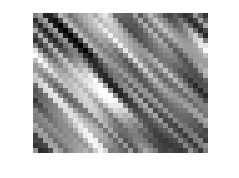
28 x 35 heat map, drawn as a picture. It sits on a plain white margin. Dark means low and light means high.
Values change most from cell to cell in the top left. The halves do not mirror each other. Streaks slant down to the right. Overall the values sit about 50% of the way up the scale.
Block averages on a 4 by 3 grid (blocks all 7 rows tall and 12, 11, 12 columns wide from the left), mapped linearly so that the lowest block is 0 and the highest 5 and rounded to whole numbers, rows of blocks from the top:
1 5 3
5 3 3
5 5 2
4 4 0
